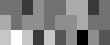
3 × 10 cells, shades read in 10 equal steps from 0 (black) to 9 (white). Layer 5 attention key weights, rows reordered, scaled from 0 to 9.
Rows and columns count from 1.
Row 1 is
4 4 2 5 4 4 6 6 2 4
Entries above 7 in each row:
0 0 1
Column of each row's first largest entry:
7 1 2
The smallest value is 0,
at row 3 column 8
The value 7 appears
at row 3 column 1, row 3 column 3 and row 3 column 5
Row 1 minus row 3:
-3 -5 -5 3 -3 1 1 6 -3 1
